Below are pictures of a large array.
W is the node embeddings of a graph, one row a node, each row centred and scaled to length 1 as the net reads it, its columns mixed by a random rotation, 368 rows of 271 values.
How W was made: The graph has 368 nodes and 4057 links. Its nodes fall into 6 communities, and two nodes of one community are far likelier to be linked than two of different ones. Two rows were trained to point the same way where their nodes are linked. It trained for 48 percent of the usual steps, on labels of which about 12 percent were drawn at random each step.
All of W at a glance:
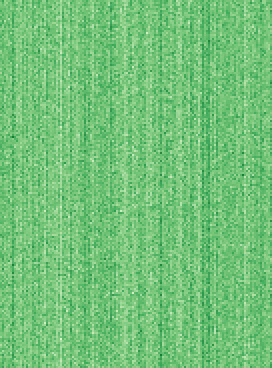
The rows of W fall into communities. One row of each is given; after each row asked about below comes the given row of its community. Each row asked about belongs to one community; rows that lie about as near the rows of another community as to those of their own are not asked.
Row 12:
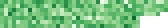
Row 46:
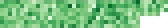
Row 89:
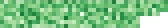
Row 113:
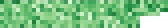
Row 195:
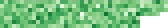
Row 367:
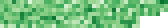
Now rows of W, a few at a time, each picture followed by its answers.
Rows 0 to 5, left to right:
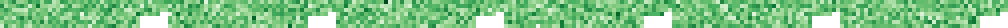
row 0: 195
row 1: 113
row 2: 367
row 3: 89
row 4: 113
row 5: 195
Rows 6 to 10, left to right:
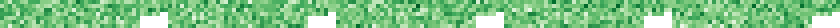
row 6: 195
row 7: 367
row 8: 113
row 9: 46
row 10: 12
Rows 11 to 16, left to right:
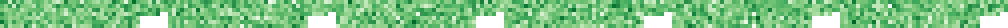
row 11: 367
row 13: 46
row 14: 195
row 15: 113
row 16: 113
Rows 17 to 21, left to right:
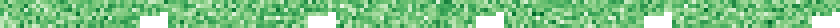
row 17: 12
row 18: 46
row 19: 195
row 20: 46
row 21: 367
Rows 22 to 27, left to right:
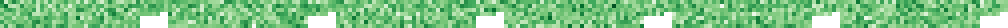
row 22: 113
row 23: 12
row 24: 12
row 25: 12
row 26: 113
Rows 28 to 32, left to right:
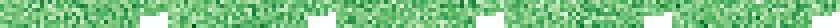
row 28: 89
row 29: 89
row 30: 195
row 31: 12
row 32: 113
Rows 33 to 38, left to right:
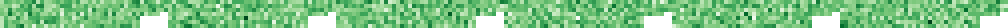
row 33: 12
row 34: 113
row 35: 89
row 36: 12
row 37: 89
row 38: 46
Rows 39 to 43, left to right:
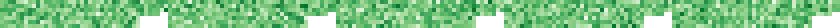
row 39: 367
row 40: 195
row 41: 46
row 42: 113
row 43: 195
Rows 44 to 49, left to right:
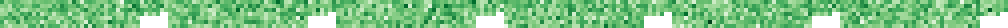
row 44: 46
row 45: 89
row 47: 12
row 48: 195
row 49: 195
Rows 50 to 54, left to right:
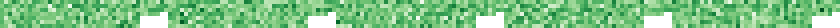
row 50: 113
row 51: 195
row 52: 113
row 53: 195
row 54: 89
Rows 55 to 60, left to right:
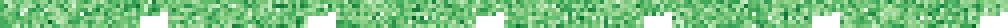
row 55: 46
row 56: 195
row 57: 113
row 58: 113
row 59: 113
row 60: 46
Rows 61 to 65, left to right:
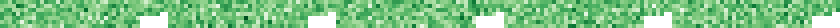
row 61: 195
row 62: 113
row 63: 367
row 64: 195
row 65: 89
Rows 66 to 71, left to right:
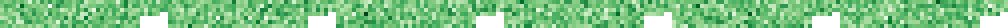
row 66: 113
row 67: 46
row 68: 46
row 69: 113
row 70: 12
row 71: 195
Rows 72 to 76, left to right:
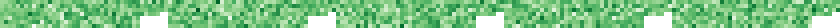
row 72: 89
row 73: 367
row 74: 12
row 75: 12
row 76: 367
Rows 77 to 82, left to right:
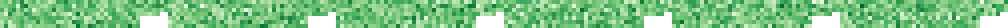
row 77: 12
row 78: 89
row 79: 113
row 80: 113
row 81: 195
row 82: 12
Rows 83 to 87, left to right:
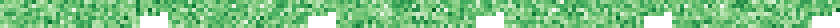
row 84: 195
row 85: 113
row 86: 89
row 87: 367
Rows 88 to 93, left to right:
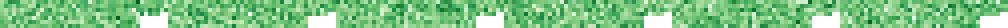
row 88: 367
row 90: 89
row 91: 12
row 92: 113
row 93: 12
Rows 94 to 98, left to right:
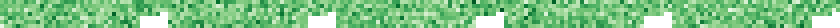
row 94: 89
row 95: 113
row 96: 367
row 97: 367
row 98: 367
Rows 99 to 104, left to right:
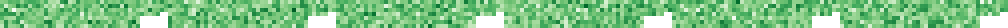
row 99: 195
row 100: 46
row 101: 46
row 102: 89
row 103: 46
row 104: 195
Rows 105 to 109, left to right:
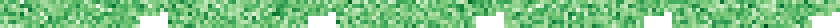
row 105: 195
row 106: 113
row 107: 367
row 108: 89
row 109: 195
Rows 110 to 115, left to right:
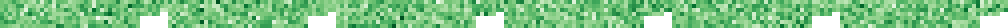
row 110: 46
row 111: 113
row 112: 89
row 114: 195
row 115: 195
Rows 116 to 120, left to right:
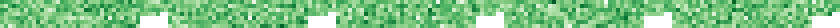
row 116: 12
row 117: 195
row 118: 46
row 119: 89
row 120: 195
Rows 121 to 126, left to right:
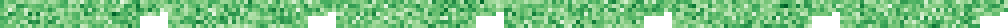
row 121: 46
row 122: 89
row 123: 46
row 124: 46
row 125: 195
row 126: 113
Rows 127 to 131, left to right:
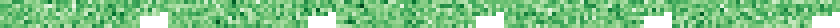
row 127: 113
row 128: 89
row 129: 195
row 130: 89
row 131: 46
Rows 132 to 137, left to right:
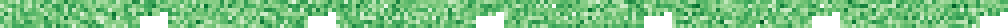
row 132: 89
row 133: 367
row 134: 113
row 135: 113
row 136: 195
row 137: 195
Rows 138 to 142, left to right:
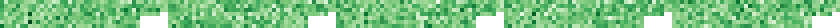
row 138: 46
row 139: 113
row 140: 46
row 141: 46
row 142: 89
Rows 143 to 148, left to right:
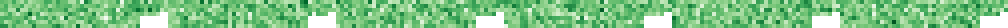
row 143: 46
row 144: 89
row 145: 89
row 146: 12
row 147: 46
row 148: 89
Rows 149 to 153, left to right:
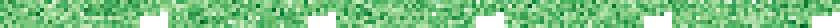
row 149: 46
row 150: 89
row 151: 367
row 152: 12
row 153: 367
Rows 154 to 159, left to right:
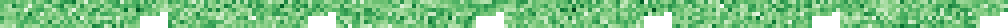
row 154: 46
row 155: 46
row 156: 367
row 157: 89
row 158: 113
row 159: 113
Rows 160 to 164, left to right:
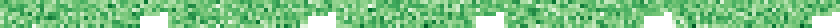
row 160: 12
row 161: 195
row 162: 89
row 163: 367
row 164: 12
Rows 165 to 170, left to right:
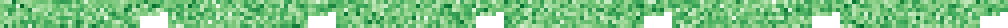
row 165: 113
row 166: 12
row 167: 113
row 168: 46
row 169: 46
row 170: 113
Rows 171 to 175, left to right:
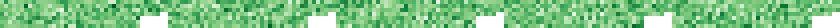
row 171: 12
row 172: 113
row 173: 195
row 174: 113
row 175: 113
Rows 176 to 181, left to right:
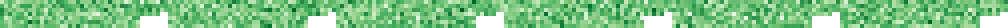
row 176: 367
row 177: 367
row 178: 113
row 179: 89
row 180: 12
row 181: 195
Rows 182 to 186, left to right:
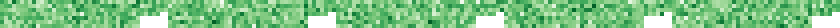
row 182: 113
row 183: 195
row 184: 367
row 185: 12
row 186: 195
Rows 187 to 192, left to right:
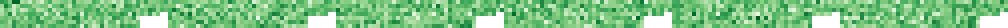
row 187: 113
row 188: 195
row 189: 367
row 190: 367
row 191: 113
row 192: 367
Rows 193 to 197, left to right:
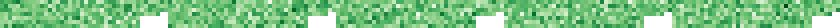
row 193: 113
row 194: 46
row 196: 12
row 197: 89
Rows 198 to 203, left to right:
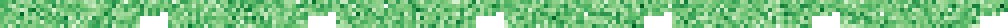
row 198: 367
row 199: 113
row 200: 113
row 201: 89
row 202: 113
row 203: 195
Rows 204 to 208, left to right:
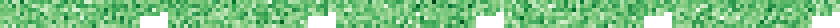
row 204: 89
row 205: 46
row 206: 113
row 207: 12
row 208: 46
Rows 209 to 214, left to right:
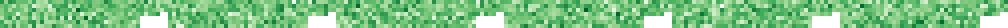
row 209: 113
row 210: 12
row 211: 12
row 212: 89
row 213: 46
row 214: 113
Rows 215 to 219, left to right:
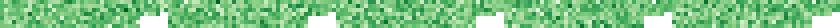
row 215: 46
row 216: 367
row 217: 195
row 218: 12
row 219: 89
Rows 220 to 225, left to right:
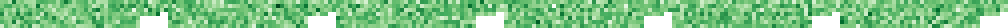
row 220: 367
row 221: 195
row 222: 46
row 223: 113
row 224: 195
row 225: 46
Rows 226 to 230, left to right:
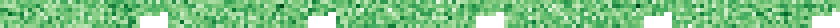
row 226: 195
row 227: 12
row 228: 46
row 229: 113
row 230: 46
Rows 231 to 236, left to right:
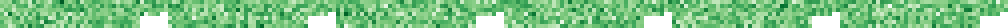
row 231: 12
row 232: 113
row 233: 12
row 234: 12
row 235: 367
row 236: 113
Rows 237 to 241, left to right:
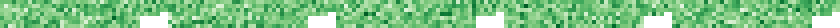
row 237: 89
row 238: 113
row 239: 46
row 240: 195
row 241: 46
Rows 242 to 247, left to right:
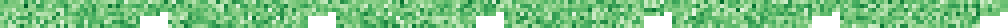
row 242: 12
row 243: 113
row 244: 46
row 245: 195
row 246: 46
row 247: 195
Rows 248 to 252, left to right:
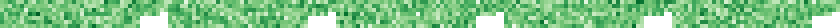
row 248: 46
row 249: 367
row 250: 12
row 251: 367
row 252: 89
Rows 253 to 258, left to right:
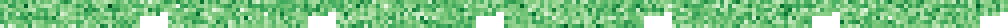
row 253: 12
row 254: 89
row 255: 113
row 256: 46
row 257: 195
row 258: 46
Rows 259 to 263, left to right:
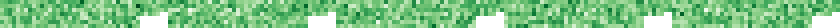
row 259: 89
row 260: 46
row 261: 367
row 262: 89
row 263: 12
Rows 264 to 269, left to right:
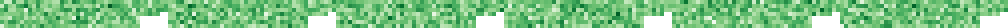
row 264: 195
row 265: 12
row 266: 12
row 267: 89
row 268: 367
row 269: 195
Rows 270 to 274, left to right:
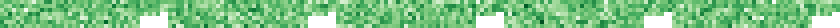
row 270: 46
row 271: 12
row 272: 195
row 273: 12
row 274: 89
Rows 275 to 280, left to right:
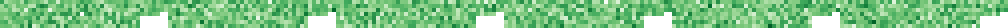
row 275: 89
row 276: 195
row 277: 12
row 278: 89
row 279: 367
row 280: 195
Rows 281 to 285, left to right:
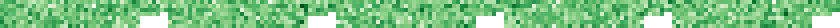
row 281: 46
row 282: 195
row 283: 12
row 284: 12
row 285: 113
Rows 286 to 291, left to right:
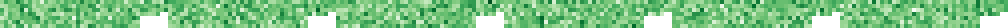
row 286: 12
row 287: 89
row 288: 46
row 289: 12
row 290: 367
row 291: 89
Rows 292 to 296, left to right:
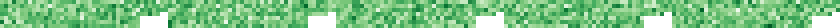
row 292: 113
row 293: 46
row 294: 195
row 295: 195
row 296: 367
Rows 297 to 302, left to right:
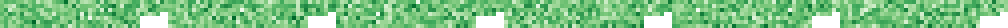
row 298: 89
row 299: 367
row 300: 12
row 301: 46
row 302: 46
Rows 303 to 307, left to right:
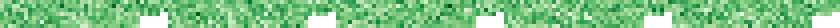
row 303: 367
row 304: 12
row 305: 195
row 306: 12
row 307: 12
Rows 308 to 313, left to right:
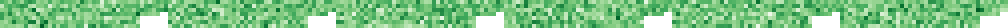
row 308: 195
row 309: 367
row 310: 89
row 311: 89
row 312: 367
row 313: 46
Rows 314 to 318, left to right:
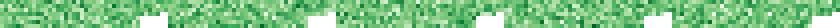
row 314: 89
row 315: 46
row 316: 12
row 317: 12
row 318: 367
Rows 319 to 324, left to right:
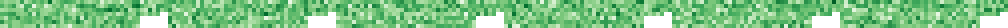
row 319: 89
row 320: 46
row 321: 367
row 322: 12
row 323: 367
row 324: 195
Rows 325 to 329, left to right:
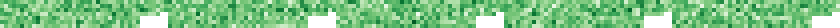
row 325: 12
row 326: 46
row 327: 113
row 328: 46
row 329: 46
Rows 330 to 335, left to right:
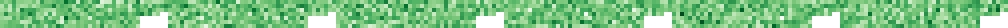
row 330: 89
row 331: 46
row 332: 12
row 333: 89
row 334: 12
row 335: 46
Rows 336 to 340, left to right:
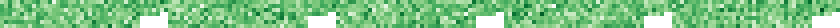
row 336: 367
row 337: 89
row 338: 113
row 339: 12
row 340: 113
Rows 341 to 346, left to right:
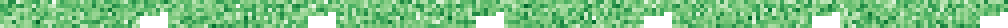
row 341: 367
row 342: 113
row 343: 89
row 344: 195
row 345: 113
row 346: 12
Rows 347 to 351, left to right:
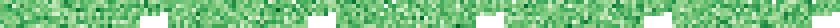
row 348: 46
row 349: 113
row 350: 195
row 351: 89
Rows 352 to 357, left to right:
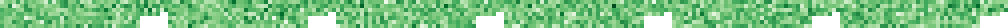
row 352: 367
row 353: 113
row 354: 12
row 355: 12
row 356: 195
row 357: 195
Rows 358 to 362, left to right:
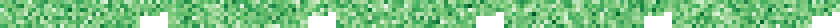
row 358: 12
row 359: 89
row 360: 113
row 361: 46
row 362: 46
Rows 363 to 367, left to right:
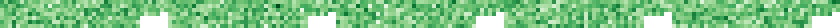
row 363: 46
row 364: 12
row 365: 367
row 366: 113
